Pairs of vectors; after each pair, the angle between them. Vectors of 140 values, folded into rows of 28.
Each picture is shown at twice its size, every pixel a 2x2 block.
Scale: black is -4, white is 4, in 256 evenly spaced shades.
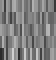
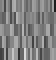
nearly parallel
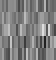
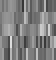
nearly parallel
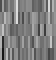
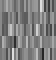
partly opposed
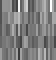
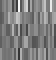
nearly parallel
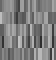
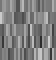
nearly parallel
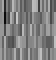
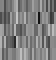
partly aligned
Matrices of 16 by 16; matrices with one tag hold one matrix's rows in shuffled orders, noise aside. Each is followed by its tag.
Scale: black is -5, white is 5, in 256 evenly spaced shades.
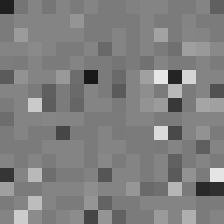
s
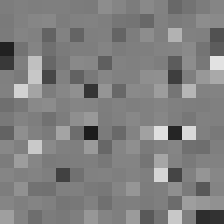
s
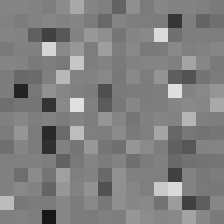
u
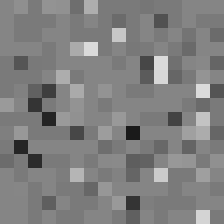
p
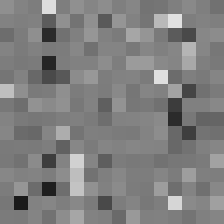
u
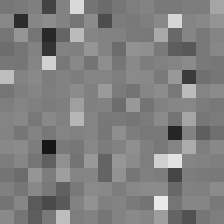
u
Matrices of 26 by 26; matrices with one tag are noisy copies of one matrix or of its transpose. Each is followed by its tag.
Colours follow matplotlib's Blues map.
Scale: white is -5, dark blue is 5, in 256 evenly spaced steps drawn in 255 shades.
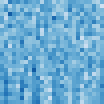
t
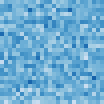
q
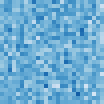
q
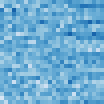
t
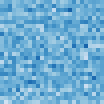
q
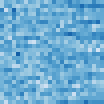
t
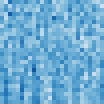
t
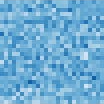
q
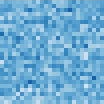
q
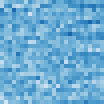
t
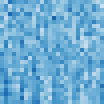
t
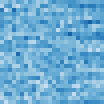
t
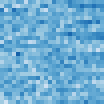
t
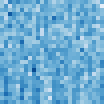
t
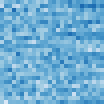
t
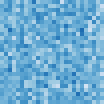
q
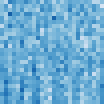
t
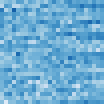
t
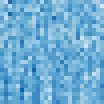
t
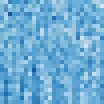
t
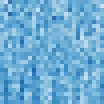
t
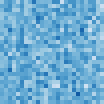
q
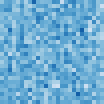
q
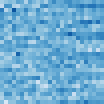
t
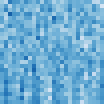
t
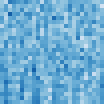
t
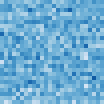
q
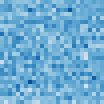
q
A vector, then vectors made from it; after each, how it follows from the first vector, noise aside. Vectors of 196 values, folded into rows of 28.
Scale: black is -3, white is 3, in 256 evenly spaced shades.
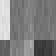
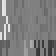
partly zeroed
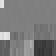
partly zeroed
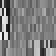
sign-scrambled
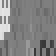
partly zeroed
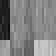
negated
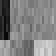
negated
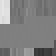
partly zeroed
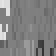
partly zeroed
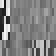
sign-scrambled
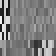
sign-scrambled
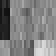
negated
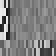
sign-scrambled
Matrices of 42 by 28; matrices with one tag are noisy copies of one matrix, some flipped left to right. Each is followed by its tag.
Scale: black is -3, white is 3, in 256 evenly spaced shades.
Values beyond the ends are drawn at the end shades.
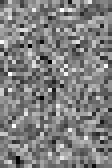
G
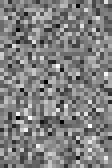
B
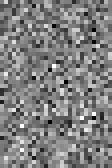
B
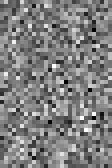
B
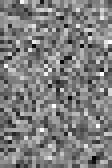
G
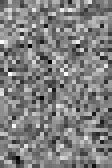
G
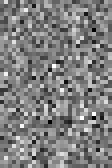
B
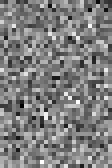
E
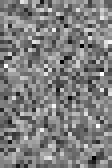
G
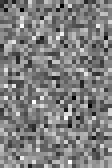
E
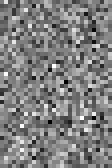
B
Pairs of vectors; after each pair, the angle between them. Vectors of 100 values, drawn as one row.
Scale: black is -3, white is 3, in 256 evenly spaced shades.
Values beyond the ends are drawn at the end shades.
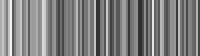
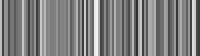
orthogonal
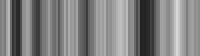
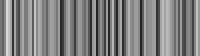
orthogonal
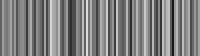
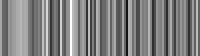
partly opposed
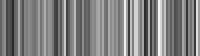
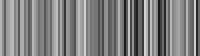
nearly opposite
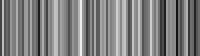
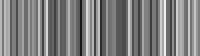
nearly opposite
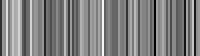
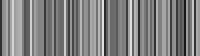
nearly parallel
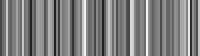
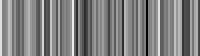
partly opposed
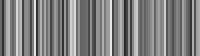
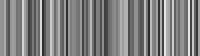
orthogonal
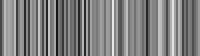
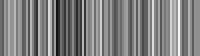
partly aligned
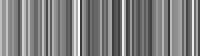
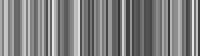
nearly parallel
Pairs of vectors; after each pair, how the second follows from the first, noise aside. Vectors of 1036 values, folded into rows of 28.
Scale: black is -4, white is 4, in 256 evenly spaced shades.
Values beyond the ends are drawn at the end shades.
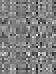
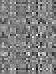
copied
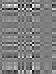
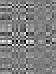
wrapped around
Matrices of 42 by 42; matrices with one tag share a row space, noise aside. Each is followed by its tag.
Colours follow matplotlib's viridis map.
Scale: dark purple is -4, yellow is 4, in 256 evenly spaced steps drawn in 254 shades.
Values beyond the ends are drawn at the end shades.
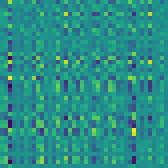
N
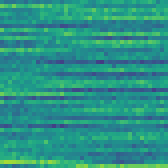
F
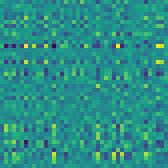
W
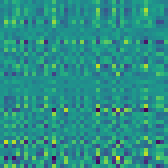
W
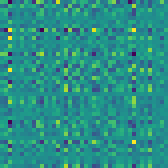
N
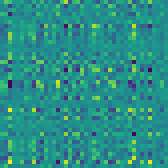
N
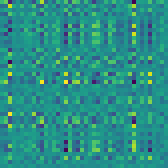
N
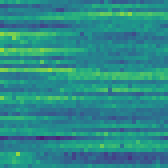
F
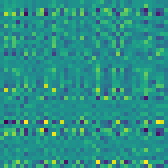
W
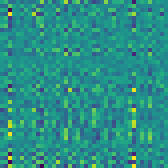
N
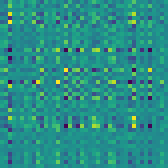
N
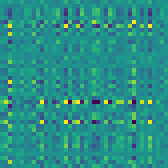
N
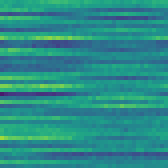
F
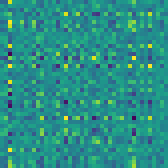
N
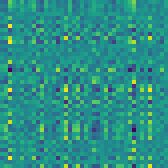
N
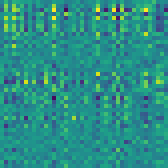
W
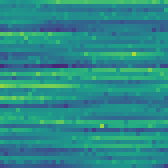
F
